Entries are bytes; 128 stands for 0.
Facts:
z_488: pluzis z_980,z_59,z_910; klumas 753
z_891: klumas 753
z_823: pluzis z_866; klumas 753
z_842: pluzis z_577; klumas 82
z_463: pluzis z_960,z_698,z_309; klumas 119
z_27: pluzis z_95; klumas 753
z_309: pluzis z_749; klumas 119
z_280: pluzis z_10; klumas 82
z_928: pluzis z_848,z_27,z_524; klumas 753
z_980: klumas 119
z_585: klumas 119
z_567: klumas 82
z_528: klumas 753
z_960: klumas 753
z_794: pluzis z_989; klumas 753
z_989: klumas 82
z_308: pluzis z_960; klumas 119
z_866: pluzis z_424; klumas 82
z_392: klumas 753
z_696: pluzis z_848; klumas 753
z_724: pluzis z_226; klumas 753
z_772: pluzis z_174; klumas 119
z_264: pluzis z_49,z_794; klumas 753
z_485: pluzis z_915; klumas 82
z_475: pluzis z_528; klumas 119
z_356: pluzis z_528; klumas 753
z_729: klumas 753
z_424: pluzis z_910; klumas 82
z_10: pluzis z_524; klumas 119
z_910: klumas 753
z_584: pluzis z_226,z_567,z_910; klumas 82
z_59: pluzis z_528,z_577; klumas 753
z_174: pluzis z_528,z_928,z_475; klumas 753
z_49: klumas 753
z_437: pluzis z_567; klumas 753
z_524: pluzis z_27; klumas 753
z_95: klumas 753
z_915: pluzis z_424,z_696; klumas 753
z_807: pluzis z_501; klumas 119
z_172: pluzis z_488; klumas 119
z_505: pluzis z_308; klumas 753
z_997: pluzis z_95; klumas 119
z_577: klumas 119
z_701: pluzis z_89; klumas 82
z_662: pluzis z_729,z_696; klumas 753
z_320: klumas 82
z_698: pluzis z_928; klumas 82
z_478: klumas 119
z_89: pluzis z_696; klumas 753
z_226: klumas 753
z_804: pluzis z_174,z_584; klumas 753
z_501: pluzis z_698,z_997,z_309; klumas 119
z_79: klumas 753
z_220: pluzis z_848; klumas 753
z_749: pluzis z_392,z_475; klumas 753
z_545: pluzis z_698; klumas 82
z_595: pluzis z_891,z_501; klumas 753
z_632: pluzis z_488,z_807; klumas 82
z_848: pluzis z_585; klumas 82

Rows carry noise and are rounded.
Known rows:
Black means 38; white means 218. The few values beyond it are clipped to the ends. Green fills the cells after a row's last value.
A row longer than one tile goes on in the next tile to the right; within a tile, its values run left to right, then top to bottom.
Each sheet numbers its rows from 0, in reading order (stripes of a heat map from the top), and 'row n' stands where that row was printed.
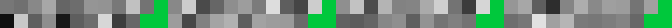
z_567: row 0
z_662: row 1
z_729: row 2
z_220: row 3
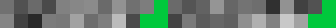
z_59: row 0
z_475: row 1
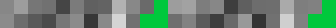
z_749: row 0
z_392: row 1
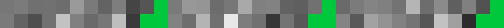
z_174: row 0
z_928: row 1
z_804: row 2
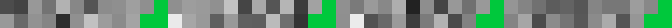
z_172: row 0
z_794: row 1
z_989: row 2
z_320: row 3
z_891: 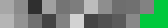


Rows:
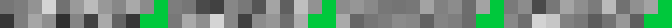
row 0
z_226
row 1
z_485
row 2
z_79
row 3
z_915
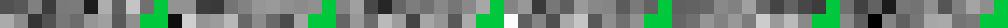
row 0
z_632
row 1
z_848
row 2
z_701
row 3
z_595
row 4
z_772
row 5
z_842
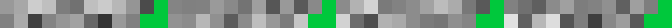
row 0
z_960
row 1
z_478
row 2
z_505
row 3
z_823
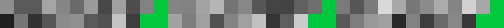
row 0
z_528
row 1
z_997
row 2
z_910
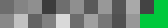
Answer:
z_545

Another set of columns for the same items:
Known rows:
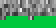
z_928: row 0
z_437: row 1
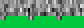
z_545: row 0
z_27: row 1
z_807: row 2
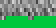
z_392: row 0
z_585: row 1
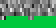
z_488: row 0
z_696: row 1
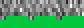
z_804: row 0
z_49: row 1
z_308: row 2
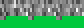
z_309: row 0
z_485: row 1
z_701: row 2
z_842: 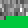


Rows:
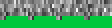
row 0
z_463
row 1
z_172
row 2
z_584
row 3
z_698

